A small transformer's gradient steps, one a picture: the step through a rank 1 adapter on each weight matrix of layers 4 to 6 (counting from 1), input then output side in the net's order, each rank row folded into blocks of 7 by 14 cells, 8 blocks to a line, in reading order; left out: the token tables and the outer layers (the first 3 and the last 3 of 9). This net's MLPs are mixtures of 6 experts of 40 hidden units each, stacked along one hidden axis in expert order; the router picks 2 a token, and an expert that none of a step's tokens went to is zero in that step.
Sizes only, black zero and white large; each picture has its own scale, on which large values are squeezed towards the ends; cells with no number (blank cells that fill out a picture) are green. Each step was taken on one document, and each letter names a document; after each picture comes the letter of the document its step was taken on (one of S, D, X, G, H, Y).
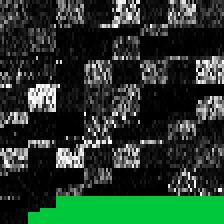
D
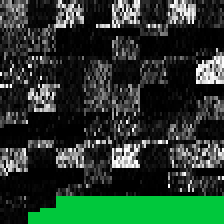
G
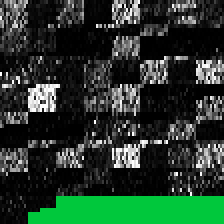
G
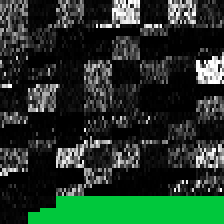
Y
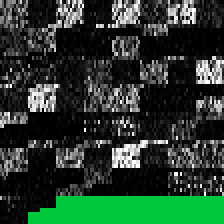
G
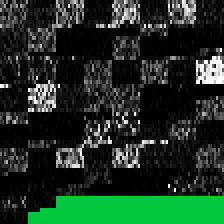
D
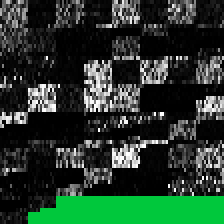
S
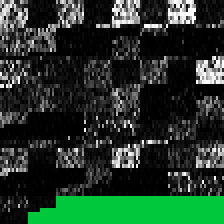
G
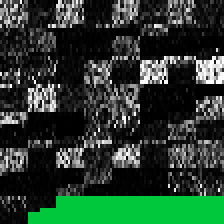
D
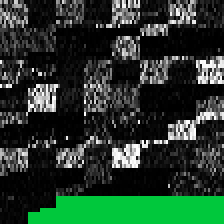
Y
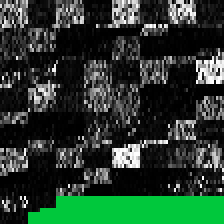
D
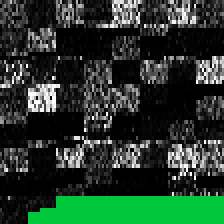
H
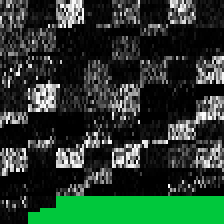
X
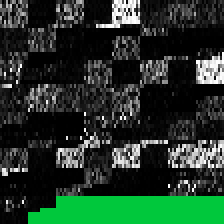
Y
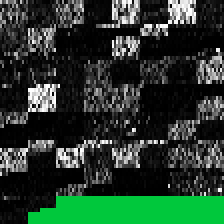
D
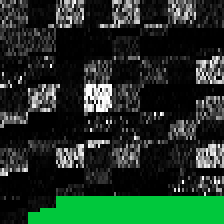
S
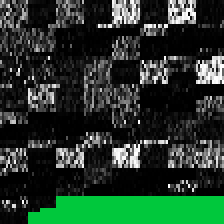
X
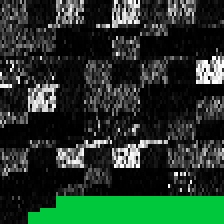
G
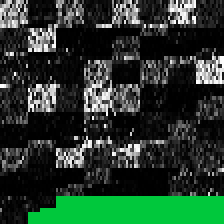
H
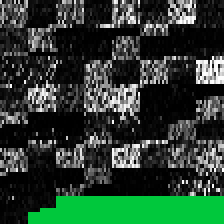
Y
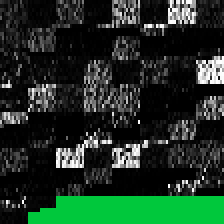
X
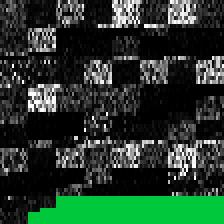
H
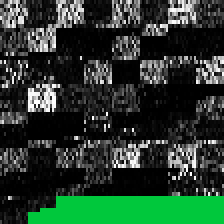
H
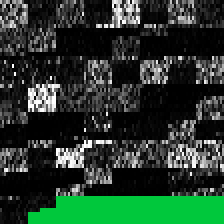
H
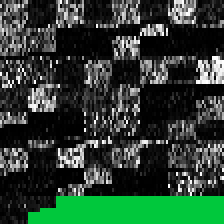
G
